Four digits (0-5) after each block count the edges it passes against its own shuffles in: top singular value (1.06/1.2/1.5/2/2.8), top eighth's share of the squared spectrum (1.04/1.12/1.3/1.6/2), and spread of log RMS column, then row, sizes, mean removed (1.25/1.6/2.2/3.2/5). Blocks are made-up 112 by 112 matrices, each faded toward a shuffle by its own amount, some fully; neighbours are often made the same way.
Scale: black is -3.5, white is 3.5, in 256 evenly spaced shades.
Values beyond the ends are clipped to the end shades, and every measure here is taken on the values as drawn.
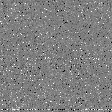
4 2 0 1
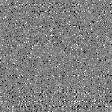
4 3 1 2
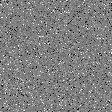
0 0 0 0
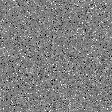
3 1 0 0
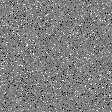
1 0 0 0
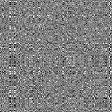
5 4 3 3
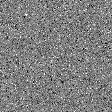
0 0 0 0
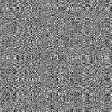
5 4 3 3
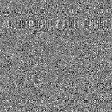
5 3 2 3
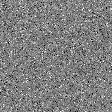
0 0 0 0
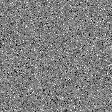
1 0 0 0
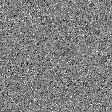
2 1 0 0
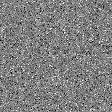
3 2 0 0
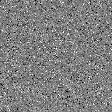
3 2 0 0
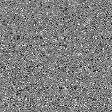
3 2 0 2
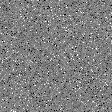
1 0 0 0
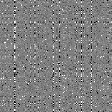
5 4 3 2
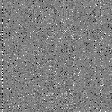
4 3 2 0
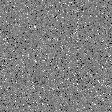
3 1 0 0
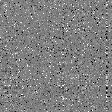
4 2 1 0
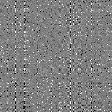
5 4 3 2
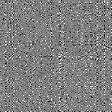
5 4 3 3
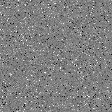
3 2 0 0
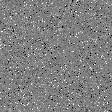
2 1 0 0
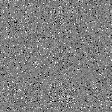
3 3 2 2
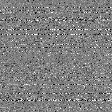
2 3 0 4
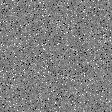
0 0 0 0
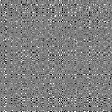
5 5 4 4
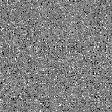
4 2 1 2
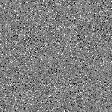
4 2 1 2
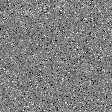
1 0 0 0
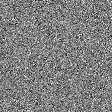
1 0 0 0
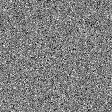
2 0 0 0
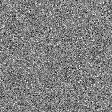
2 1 0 0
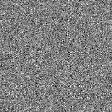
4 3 1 2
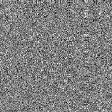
4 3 2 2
